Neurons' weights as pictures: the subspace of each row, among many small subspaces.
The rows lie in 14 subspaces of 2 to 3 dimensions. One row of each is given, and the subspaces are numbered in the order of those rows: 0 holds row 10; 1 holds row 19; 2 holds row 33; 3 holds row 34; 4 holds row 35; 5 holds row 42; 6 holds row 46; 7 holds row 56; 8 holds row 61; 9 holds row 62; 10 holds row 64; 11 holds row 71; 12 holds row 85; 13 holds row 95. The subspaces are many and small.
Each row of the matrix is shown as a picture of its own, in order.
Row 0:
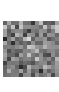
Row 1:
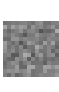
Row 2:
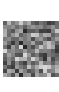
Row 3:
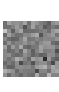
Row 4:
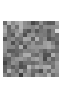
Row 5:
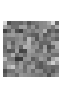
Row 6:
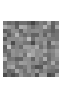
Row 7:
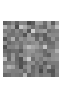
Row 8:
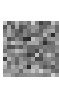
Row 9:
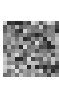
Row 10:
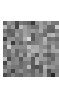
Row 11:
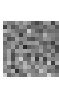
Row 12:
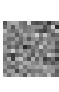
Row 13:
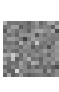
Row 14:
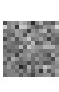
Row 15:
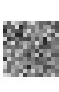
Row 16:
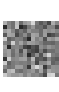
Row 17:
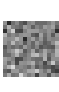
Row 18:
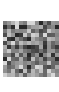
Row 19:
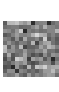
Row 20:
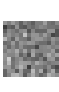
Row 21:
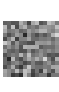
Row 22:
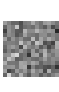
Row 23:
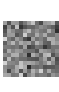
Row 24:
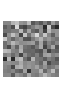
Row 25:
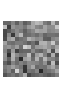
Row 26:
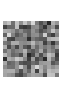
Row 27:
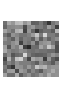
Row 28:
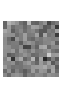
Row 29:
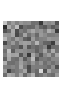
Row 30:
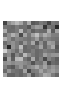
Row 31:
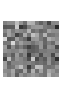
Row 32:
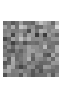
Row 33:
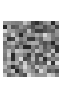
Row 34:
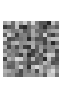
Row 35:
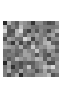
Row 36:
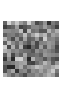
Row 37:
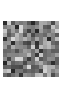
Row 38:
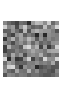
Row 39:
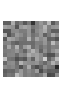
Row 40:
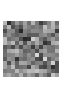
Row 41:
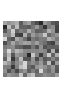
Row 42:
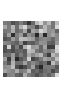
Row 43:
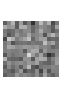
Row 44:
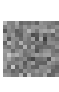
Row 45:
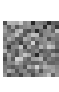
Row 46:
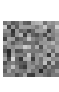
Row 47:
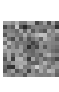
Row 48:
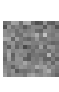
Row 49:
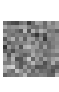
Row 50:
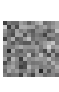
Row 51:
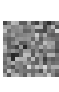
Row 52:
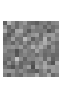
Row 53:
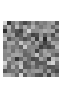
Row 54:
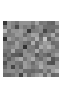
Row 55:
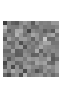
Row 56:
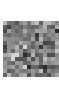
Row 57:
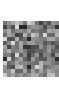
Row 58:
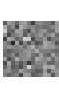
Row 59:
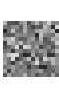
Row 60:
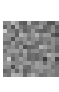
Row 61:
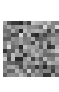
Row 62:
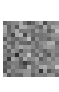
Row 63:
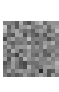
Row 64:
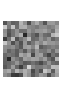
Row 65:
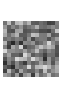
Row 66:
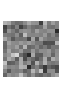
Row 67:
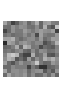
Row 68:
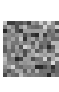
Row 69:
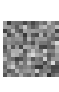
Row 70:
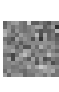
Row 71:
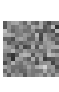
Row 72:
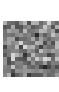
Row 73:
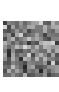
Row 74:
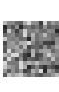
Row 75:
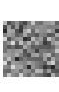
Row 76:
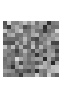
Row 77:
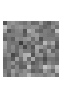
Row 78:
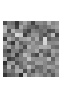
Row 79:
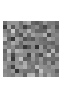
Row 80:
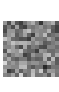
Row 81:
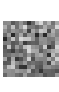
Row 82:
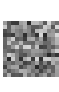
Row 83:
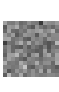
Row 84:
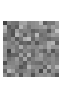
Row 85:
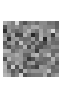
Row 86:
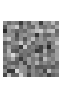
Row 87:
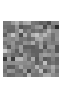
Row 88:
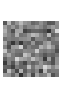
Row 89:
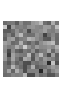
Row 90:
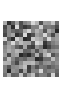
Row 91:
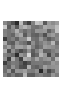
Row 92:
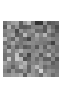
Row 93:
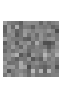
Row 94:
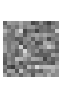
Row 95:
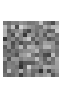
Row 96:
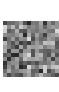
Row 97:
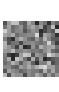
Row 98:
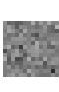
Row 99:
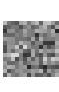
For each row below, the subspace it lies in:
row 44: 12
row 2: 5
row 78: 12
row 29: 6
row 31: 4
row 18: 4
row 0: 13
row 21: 10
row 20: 10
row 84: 6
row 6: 0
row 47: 1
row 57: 4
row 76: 3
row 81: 5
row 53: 12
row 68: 4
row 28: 11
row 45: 8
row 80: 5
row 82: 11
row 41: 6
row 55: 12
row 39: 3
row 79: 6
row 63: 9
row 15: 12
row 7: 1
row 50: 6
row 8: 3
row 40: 3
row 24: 8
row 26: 3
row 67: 11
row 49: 1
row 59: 11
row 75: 4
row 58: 4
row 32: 5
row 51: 7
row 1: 10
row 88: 5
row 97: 11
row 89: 2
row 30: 8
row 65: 5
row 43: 3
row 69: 0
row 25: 2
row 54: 12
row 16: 0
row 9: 1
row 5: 12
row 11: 2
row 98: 8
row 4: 13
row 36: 1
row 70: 11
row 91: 9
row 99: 7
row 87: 8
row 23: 13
